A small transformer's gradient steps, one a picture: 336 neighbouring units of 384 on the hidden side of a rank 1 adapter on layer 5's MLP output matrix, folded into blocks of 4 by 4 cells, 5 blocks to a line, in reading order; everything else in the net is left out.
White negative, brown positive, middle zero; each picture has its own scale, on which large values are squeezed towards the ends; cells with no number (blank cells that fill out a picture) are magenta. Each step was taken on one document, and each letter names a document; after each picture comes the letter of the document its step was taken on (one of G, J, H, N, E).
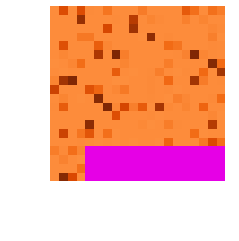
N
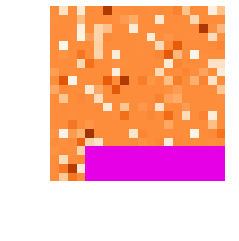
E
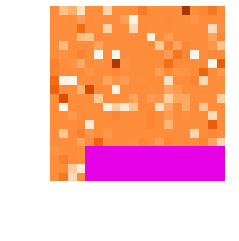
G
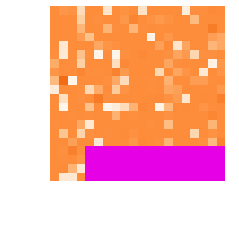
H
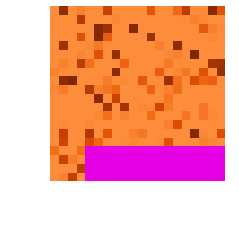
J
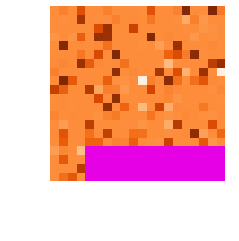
J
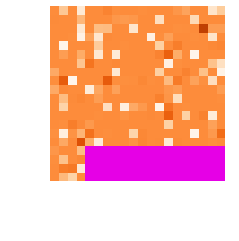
E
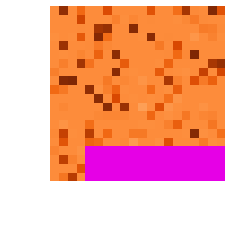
J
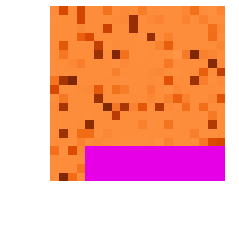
N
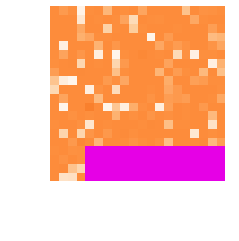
H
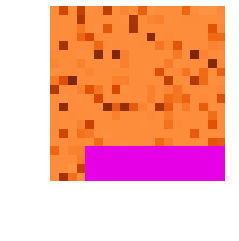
N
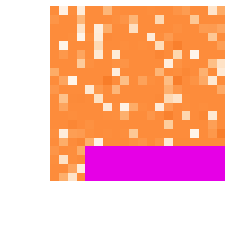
E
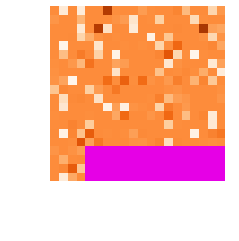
E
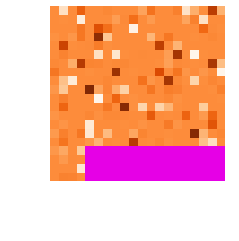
J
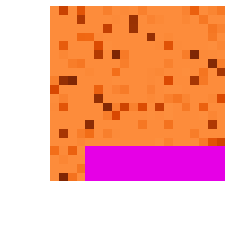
N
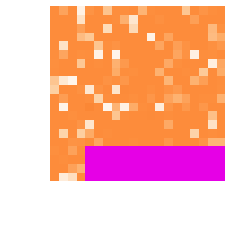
H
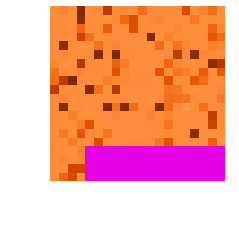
G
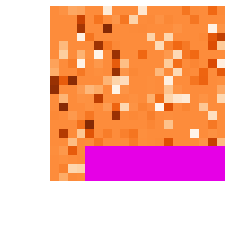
H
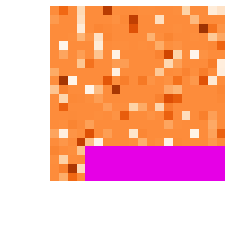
E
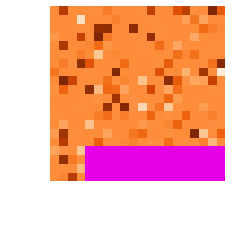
J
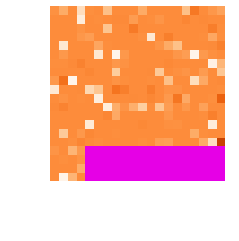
N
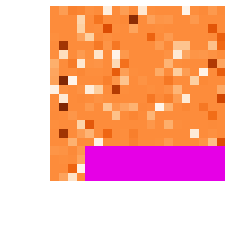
H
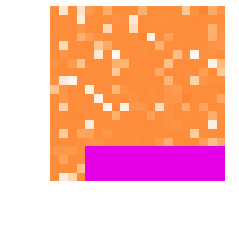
G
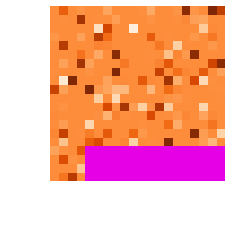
J
